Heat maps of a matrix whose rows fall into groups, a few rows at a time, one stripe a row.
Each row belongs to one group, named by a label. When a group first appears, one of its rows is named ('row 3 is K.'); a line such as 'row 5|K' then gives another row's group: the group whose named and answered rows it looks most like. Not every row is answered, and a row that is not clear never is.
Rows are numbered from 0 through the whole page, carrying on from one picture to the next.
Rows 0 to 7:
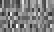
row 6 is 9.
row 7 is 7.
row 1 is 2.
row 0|2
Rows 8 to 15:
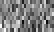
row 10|9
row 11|9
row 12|2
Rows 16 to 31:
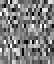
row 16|7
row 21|7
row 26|7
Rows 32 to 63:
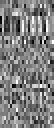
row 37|2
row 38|2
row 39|2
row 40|2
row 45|9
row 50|7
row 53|9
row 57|9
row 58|7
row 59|9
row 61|7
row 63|9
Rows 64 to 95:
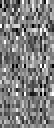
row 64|2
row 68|2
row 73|9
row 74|7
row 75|9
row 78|2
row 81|7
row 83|7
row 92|2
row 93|9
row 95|2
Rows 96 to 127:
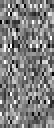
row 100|9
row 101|2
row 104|7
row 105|7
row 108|7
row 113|7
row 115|9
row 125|9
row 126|7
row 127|2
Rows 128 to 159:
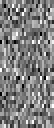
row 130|9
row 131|2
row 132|7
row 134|2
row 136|9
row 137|7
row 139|7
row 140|7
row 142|9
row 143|7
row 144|7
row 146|9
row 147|2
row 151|2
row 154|9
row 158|2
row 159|7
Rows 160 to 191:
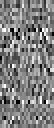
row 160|2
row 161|2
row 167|7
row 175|2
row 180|2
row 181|7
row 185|2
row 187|2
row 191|7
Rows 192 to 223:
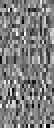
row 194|7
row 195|2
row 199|9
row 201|2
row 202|9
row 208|7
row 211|2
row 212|7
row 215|9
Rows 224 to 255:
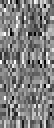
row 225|2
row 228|9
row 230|9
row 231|7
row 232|7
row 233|2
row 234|9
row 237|2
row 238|2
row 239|2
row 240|9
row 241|9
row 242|7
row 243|9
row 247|9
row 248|7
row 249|7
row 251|9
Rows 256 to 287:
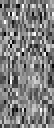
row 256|9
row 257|2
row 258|2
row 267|7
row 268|2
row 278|7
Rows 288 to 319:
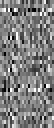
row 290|7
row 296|9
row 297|9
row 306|7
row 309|2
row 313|2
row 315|7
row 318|7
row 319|7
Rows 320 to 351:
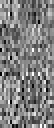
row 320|7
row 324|7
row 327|2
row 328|2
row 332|2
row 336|2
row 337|7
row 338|2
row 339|2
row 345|7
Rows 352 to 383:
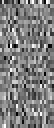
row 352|2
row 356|7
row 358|7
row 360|2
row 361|7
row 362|9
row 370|7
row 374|7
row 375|7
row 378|9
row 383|7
